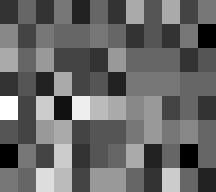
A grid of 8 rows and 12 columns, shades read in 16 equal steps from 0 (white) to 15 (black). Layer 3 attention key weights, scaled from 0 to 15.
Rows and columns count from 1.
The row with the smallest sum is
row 5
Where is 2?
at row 8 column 3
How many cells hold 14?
1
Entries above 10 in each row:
5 4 4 4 4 2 5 3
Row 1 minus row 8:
4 0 10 4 2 3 6 -4 -2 2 2 -5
